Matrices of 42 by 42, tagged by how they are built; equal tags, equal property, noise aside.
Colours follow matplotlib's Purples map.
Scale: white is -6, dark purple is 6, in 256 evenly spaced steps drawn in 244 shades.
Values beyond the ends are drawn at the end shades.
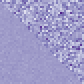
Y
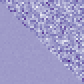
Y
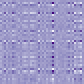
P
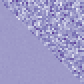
Y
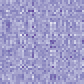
P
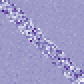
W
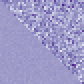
Y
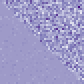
Y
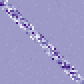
W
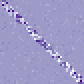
W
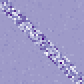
W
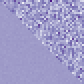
Y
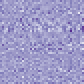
P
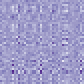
P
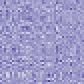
P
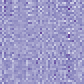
P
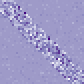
W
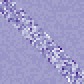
W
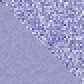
Y
